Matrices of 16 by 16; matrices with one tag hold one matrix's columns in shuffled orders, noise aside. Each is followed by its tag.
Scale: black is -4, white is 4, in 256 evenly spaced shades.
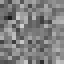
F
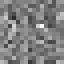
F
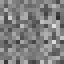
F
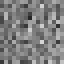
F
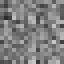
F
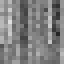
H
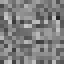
F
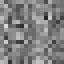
F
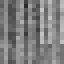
H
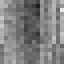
H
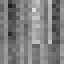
H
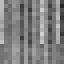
H
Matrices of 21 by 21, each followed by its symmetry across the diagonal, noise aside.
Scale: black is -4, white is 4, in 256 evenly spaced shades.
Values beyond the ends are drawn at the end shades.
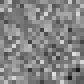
symmetric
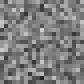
neither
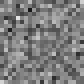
symmetric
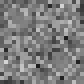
symmetric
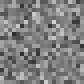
antisymmetric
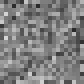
antisymmetric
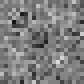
symmetric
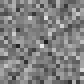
antisymmetric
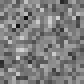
symmetric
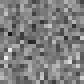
neither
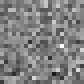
neither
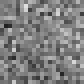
antisymmetric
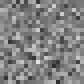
neither
